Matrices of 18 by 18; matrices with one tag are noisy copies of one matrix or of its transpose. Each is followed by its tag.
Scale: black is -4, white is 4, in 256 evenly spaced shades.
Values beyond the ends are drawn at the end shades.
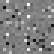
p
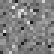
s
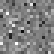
s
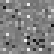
p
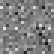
p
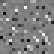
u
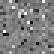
s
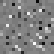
u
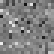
s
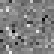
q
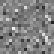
u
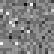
s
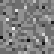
u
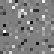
s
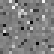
s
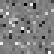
s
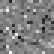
q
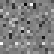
s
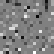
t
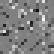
s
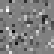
q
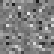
u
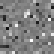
t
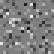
s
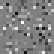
p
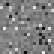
p
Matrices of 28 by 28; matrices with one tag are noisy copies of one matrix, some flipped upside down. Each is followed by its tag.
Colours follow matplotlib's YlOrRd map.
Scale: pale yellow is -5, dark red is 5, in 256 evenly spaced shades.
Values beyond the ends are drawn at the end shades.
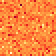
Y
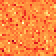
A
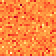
Y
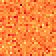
Y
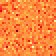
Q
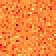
Q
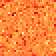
A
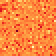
Q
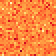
Y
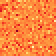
Q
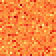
Y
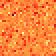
A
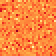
Q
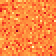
Q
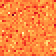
A
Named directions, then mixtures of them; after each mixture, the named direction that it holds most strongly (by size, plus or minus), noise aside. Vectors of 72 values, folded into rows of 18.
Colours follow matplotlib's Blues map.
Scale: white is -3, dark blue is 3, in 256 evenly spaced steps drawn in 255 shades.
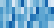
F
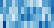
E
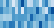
F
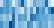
F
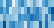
E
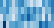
E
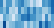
E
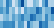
F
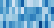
E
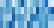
F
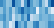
F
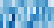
F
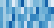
F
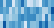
E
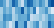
F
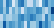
E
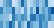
F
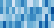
E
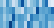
F
